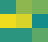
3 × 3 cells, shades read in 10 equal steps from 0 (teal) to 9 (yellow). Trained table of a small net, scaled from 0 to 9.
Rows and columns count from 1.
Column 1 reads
1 9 1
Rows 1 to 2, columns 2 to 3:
5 4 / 8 0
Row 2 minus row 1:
8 3 -4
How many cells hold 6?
0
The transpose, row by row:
1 9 1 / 5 8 1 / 4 0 3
